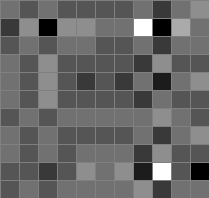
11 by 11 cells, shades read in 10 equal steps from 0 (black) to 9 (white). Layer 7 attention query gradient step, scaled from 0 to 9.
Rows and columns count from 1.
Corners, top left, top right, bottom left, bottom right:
4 5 3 4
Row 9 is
4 3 4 3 4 4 4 2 5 3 3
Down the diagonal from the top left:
4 5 3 3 2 3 4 4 5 3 4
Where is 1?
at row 5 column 9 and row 10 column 8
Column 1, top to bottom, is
4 2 3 4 4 4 3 4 4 3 3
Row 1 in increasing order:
2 3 3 3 3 3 4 4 4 4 5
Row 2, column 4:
5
